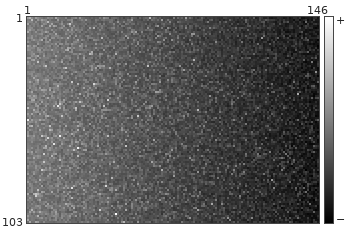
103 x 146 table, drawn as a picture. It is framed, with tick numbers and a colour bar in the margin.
Stripes: none. Slope: up to the left. Odd rows or columns: none. Average level on the scale: 30%.
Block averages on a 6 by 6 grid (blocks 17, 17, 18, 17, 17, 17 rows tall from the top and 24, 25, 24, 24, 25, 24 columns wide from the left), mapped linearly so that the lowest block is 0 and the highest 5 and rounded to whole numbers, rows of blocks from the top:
5 4 3 2 1 0 | 5 4 3 2 1 0 | 5 4 3 2 1 0 | 5 4 3 2 1 0 | 5 4 3 2 1 0 | 5 4 3 2 1 0
